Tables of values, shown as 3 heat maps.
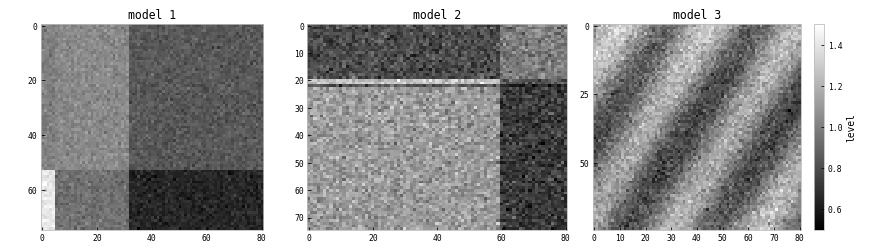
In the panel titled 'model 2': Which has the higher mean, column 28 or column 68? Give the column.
28
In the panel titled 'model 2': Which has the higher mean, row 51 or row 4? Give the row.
51
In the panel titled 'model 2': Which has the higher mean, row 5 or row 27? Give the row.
27
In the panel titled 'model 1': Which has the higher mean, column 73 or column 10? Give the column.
10
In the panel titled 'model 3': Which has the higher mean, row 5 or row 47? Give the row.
5
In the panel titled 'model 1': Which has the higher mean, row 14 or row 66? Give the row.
14
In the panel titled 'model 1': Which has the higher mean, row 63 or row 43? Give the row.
43
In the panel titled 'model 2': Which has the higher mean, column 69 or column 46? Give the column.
46
